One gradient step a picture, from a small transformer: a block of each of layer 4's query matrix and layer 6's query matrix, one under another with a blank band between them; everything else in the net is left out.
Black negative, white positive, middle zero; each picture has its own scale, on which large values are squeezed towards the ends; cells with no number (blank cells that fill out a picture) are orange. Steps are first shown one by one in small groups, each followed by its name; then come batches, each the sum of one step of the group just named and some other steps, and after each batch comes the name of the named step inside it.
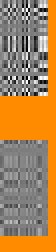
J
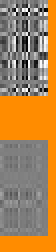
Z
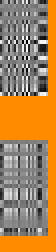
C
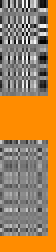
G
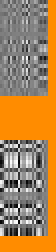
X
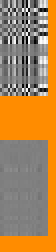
C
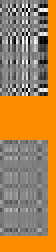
G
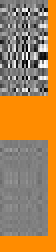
Z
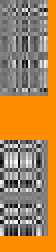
X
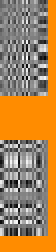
X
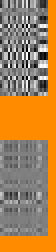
J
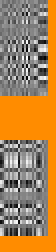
X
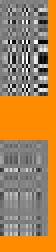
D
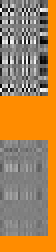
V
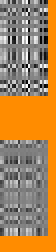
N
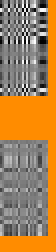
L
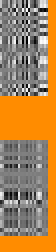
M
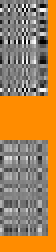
L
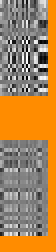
D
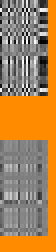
V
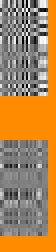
M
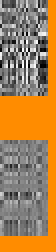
M
